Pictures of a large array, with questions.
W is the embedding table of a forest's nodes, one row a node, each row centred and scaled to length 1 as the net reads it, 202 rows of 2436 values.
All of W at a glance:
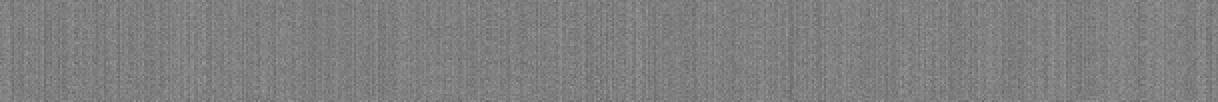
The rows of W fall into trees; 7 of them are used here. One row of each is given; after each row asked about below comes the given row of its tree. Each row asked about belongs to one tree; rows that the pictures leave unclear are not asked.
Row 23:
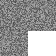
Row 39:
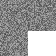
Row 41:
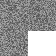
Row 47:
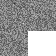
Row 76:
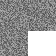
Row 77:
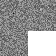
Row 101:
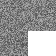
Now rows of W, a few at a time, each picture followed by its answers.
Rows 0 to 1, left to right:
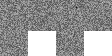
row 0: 41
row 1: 47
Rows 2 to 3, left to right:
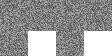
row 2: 77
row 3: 41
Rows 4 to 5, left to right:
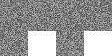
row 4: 47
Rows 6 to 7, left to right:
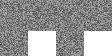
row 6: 101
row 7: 39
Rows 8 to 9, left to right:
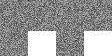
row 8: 39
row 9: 101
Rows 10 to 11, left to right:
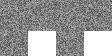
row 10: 101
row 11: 76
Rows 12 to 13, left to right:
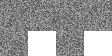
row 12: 77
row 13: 101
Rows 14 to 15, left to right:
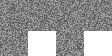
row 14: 41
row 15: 39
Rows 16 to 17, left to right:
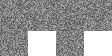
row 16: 39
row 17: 41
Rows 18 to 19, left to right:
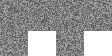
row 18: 41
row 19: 47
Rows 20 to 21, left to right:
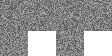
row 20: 41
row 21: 47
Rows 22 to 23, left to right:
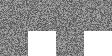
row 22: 47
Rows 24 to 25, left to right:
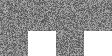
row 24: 41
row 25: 101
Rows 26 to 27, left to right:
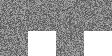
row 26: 47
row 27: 39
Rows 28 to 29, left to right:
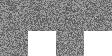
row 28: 41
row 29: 41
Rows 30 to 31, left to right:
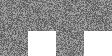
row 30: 47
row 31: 41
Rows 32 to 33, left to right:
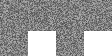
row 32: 41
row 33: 47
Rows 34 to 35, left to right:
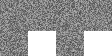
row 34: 77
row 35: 77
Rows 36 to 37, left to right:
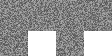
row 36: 101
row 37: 39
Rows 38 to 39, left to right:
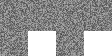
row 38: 77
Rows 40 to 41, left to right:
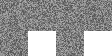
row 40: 77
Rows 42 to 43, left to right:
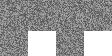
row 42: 41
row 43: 76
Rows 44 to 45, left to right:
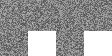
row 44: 101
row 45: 39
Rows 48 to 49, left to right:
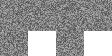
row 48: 101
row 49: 41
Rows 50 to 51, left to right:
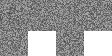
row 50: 41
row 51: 101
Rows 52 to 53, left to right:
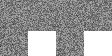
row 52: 47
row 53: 39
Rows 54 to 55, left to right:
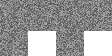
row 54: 39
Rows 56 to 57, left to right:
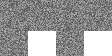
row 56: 77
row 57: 41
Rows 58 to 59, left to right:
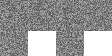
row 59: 41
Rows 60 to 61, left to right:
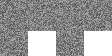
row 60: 77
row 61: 101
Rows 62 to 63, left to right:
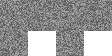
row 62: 39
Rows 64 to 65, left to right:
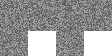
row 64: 76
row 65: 41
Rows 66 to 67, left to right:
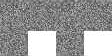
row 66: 77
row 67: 77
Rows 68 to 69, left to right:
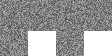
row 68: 39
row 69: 41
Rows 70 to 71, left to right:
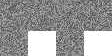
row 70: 41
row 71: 39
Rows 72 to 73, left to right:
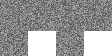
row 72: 101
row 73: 41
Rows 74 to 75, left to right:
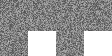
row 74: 77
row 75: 41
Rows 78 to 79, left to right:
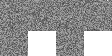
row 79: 47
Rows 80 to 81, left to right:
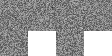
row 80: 101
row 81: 47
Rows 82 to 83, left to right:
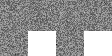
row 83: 39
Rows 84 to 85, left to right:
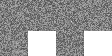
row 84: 39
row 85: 101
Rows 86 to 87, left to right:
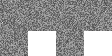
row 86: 39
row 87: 39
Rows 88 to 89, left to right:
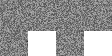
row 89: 47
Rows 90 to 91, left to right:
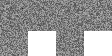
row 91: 101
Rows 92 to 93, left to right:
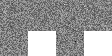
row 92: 41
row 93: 76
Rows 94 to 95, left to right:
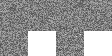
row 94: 41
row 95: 47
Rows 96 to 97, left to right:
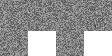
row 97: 41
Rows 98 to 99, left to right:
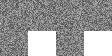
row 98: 77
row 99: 47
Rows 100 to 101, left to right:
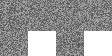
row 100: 41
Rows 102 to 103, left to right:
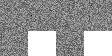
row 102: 47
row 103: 77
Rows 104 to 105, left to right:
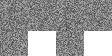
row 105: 41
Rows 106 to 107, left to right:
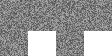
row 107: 77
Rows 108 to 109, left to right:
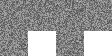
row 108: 39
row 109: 77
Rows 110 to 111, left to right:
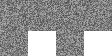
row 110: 41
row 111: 47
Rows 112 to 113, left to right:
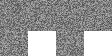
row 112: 23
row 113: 47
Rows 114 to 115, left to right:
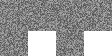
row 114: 101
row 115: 39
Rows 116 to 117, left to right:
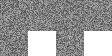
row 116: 77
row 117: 47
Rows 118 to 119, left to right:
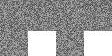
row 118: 39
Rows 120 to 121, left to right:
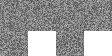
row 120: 77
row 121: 101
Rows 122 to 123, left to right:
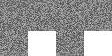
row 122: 47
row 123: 101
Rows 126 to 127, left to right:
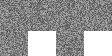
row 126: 41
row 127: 77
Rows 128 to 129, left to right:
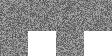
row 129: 41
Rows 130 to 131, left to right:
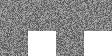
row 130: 101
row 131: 101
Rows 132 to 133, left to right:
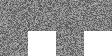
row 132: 39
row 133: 47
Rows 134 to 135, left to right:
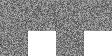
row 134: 101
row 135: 101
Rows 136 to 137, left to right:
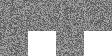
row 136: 47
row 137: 41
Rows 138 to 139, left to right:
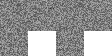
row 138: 23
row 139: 47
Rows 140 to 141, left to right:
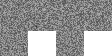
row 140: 39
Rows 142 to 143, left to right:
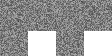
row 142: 47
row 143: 101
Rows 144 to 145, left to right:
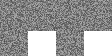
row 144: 47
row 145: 47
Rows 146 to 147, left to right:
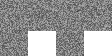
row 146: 76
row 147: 101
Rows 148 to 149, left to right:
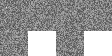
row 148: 23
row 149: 77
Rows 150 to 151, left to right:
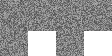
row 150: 39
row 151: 47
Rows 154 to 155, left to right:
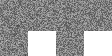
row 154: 39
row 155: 41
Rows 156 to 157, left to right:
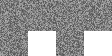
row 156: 77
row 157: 101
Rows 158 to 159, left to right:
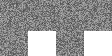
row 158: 77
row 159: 101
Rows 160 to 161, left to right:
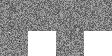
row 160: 41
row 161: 39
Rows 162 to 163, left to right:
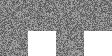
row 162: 39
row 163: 39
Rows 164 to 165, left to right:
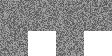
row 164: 39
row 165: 39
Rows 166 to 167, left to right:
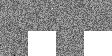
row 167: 47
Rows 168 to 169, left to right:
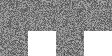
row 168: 77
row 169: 77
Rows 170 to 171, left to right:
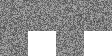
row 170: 47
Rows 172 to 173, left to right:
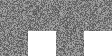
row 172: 101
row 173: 39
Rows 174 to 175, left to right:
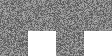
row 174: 101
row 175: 101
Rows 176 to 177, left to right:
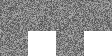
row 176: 41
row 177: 47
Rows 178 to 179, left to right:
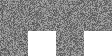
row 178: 39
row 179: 39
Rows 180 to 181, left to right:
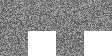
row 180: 47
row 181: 101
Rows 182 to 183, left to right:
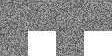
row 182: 47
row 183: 47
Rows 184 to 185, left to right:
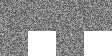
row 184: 77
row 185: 76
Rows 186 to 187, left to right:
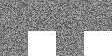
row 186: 47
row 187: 47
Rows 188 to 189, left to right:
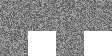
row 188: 39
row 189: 77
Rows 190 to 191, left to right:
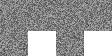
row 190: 39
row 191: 101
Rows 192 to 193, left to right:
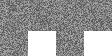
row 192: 41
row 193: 47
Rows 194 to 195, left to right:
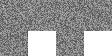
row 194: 101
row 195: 76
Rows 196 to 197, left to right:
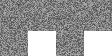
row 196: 39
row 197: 101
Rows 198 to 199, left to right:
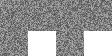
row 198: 39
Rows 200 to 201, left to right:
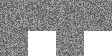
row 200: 76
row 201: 41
